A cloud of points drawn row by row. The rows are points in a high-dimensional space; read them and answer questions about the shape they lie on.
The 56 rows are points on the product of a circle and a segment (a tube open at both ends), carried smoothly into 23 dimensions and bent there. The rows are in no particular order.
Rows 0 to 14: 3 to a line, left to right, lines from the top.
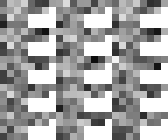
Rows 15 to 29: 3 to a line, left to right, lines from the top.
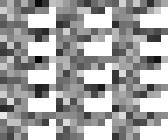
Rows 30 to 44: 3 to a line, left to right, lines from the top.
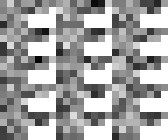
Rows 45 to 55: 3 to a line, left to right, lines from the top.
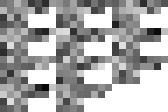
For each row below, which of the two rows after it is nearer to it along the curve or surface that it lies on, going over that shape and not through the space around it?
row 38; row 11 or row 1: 1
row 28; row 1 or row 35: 1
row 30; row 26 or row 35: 35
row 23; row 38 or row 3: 3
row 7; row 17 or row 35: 17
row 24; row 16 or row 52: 16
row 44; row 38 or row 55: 38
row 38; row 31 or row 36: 36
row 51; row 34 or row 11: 34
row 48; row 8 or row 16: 16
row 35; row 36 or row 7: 36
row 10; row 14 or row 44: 14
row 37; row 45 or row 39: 45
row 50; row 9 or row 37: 37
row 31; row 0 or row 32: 0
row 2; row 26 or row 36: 36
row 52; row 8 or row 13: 8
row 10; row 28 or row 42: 42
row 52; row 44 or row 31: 31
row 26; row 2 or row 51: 51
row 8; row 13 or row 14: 14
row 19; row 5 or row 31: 31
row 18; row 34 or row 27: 34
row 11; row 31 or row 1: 31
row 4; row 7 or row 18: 18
